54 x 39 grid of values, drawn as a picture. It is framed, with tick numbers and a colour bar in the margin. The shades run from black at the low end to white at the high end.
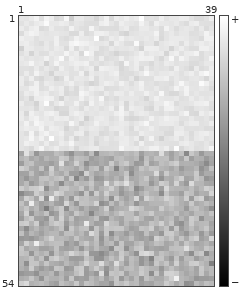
The table splits into 2 rows of 1 panel. Panel 1,1: very high, fine-grained, faint in contrast. Panel 2,1: high, fine-grained.
